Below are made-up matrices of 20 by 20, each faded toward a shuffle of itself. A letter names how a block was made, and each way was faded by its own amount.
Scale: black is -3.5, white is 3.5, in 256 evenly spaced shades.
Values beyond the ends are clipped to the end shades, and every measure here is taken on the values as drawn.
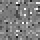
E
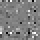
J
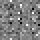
E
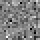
E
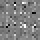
J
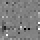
J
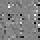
J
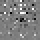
J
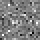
E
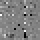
J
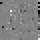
J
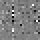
J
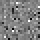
E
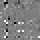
J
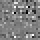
J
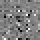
J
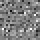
E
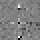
J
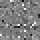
E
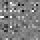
J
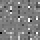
J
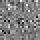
E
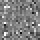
E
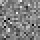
E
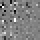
J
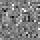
E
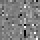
J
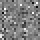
E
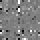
J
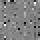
J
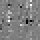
J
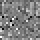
E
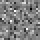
E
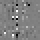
J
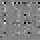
J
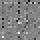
J
